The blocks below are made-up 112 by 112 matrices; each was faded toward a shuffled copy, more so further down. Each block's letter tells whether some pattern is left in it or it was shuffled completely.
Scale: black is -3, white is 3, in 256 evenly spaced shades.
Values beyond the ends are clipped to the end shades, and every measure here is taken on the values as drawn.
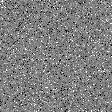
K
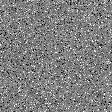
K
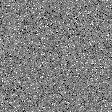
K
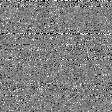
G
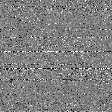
G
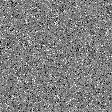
K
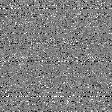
G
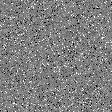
K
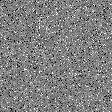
K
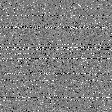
G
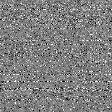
G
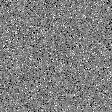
K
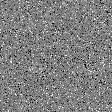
K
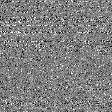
G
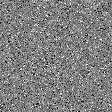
K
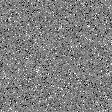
K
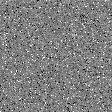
K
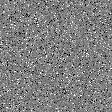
K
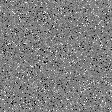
K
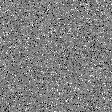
K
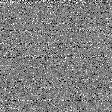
G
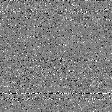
G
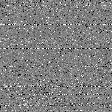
G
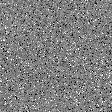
K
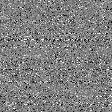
G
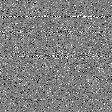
G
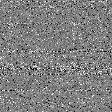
G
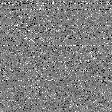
G
